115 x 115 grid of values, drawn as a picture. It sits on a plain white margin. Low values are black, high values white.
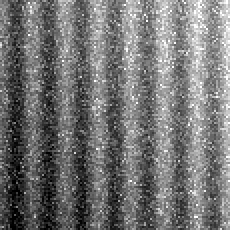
There is an overall slope up to the top right. No row or column stands out. The bottom left is the ninth with the lowest average. The top right is the ninth with the highest average. Upright stripes repeat 7 times across the table.
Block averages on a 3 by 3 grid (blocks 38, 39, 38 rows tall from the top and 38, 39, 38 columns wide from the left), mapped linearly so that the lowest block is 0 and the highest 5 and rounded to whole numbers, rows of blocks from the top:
2 3 5 | 1 2 4 | 0 1 3
